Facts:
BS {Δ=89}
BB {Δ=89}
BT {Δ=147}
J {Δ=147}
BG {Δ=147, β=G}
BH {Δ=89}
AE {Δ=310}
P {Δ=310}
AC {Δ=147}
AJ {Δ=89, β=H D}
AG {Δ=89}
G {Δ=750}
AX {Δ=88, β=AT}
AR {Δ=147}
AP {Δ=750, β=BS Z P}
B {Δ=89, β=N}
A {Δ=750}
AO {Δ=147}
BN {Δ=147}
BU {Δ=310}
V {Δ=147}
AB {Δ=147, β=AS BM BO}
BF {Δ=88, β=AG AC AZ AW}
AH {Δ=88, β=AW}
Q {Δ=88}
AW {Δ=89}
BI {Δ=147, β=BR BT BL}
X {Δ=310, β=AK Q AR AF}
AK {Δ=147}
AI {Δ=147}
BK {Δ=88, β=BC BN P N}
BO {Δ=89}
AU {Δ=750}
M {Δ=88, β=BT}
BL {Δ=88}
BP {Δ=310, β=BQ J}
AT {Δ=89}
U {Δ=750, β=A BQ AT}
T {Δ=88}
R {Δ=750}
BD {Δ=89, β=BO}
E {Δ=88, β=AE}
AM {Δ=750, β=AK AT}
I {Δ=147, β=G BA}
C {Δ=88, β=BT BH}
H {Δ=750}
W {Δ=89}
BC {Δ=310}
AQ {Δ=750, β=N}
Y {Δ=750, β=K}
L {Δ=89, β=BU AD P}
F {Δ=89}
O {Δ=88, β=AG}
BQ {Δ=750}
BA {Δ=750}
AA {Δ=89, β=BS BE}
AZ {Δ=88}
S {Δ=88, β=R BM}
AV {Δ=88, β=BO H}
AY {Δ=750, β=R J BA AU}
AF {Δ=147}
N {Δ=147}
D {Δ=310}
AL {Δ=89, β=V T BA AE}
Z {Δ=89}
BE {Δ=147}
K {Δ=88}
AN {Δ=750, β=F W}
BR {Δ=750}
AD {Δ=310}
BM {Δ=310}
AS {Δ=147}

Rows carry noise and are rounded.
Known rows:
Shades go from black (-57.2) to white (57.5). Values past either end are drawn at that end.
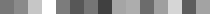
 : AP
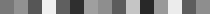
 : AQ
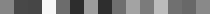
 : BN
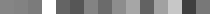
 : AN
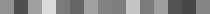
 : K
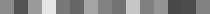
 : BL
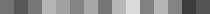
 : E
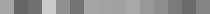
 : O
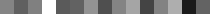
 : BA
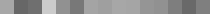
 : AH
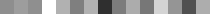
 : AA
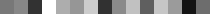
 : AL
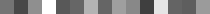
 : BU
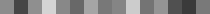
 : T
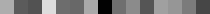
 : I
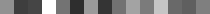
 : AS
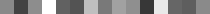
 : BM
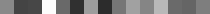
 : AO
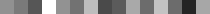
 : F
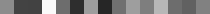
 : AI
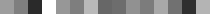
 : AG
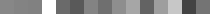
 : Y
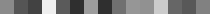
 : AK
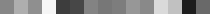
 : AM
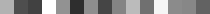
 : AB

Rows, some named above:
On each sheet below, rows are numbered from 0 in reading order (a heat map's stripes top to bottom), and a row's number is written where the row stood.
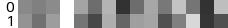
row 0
BS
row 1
AY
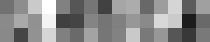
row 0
AP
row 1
AM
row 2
T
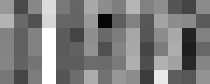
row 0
AZ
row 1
BG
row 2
AU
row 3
BA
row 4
H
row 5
D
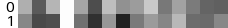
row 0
S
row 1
BE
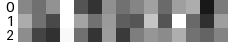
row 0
BQ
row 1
BO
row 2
AC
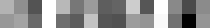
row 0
BD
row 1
AT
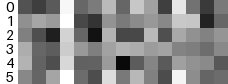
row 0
AE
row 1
U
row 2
N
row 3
BF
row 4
BG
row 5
BP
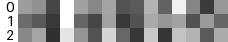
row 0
AJ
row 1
BT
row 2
B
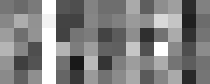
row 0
BR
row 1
AM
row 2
G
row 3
BD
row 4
J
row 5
R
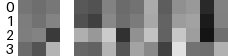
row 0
BR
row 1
A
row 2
AL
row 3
P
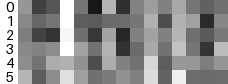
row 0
J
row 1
H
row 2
V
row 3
BS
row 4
BK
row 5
AV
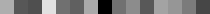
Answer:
I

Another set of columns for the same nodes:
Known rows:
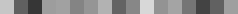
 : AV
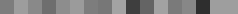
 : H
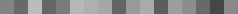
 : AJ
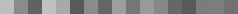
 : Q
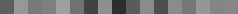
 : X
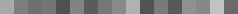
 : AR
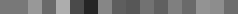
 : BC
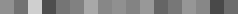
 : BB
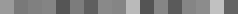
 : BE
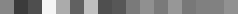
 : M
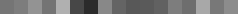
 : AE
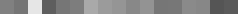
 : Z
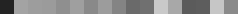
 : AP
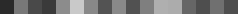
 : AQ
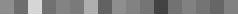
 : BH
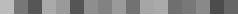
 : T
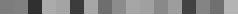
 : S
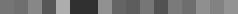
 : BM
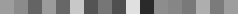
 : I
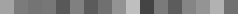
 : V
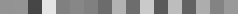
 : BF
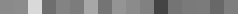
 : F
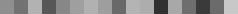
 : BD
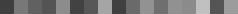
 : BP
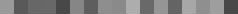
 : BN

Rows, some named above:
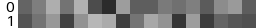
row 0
P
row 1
B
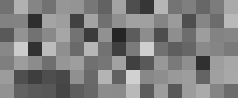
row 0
BA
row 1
S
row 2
X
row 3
AX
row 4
H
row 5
AB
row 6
J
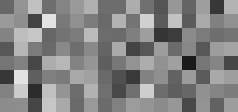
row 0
AL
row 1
BF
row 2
AT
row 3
BQ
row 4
BK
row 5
AM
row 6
AX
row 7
E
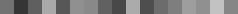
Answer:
BI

